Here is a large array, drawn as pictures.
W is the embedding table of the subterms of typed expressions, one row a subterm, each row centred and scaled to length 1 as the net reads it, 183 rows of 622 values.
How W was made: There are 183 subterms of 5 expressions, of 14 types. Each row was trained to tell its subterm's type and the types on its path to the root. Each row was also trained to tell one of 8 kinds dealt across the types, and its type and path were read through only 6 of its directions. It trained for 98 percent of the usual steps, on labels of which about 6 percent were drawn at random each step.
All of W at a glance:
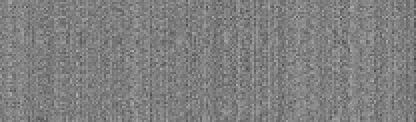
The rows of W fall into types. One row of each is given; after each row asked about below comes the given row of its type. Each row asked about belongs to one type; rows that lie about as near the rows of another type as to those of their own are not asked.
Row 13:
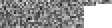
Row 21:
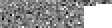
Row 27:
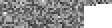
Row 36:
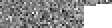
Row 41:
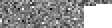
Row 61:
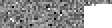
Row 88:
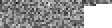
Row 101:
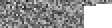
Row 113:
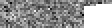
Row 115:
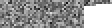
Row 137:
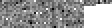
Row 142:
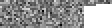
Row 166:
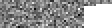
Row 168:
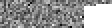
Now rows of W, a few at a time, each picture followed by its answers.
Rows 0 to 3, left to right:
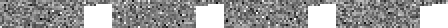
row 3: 166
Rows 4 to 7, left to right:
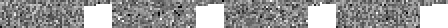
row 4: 142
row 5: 137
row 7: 142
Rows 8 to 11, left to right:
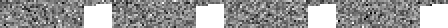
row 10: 137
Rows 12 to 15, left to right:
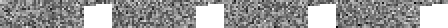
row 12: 115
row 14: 115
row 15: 41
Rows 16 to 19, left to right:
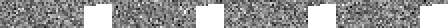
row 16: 88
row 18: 113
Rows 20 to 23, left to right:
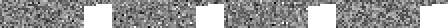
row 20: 101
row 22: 21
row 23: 137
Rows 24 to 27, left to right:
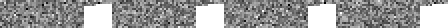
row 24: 113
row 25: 113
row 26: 61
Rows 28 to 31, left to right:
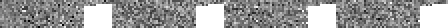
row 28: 36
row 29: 168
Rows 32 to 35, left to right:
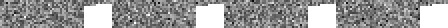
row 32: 61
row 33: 88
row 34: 13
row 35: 101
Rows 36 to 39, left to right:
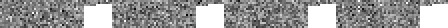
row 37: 21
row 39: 27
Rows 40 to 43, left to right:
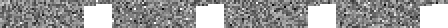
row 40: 142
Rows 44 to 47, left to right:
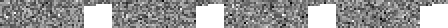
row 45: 113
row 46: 61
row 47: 101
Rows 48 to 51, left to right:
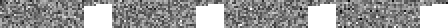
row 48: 101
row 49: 21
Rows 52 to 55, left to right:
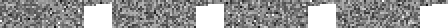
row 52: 101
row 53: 166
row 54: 113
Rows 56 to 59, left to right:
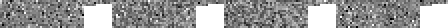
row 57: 21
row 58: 168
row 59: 115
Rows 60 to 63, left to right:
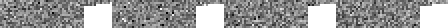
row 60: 166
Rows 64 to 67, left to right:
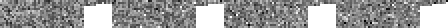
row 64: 115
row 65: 166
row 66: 21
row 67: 88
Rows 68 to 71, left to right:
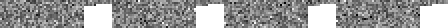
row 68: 13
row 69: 88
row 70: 61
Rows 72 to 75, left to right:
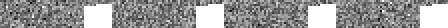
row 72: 168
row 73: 142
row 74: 88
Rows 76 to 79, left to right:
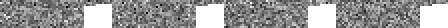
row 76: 137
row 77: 137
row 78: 168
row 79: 88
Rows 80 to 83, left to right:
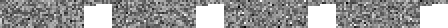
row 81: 27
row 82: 88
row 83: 113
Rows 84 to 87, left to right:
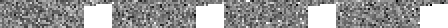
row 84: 168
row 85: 13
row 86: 13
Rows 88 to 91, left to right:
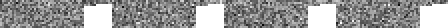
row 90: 168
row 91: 36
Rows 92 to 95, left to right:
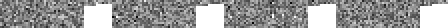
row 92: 27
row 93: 41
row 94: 115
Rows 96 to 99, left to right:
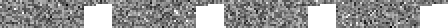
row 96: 101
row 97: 166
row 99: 88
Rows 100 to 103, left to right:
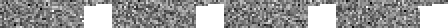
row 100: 168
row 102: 36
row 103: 41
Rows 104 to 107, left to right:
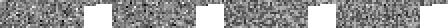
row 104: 137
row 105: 27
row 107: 142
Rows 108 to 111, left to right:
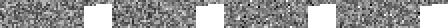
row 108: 101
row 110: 115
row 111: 137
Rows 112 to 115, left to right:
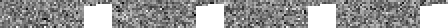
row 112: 36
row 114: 41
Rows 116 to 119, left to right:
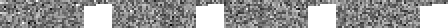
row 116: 88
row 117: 115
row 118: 101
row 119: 142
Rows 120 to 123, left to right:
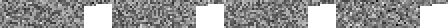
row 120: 101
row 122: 142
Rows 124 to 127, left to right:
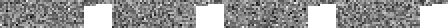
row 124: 113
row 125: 142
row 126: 36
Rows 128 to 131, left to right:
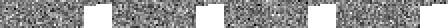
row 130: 27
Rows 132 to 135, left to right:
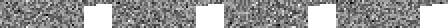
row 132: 142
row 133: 36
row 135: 88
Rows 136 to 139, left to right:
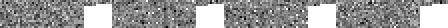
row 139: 142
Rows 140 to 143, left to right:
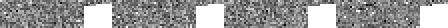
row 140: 113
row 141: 61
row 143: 27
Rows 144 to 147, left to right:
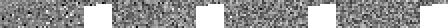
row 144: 21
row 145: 101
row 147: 113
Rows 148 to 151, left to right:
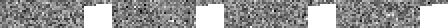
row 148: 101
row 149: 27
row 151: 137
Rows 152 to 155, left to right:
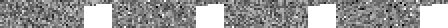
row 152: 168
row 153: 137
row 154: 115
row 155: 137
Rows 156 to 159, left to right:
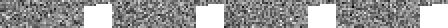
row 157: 142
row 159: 166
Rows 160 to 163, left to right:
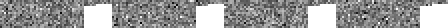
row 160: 115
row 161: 113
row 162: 115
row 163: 21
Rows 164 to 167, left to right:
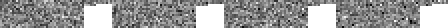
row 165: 142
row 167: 27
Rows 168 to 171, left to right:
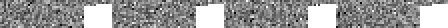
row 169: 166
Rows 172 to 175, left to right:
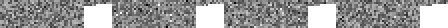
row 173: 27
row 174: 113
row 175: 36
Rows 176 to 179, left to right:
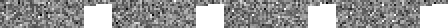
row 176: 27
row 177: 88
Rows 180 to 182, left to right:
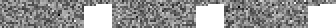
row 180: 101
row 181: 88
